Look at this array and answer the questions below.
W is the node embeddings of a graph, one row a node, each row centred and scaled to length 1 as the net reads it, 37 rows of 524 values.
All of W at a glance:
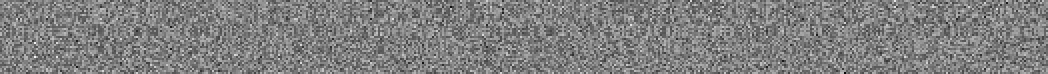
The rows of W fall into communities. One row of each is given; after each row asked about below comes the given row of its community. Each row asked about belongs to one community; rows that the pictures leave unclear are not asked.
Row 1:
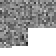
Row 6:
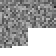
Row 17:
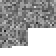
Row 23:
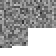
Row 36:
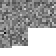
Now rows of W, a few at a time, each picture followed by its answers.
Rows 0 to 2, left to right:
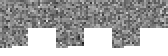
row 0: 6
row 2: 36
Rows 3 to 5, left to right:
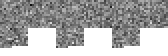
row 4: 6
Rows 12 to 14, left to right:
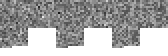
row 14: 17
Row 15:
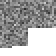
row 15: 23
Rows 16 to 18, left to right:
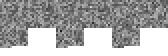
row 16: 17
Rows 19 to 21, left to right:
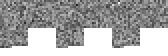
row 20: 23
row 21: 36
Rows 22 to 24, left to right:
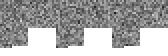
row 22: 6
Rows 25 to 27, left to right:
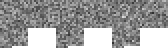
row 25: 23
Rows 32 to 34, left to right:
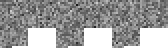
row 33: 23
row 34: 17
